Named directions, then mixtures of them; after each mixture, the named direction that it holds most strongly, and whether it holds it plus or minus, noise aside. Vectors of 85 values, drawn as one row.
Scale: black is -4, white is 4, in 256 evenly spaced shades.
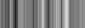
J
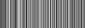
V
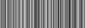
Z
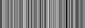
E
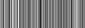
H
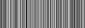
V, plus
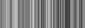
J, minus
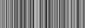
Z, minus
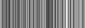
E, minus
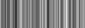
J, plus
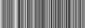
V, minus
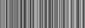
Z, minus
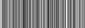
E, minus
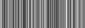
E, minus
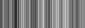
J, plus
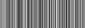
V, minus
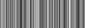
Z, minus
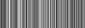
V, plus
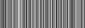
V, plus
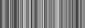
E, plus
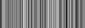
E, plus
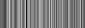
V, plus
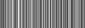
V, plus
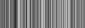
V, plus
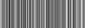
E, minus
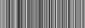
V, minus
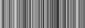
E, minus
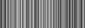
Z, plus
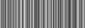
Z, plus
